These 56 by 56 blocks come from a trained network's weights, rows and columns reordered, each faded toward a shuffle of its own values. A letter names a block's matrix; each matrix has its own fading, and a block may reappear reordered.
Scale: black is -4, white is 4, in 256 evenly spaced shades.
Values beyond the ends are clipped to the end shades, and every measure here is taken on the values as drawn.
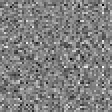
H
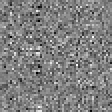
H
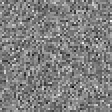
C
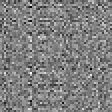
H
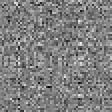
H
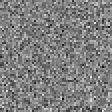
C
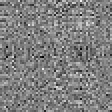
H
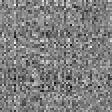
H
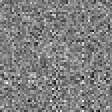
H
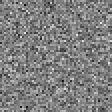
C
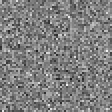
C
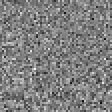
C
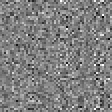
H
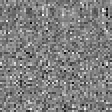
H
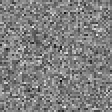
C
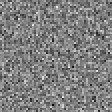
C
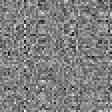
H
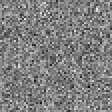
C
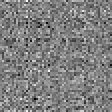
H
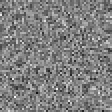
C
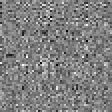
H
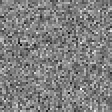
C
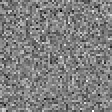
C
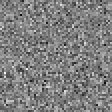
C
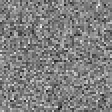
C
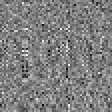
H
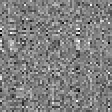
H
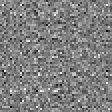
H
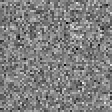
C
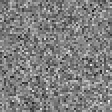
C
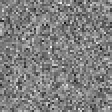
C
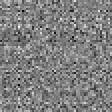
H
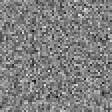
C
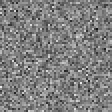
C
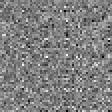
H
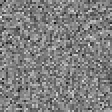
C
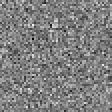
C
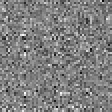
H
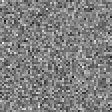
C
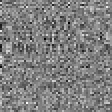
H
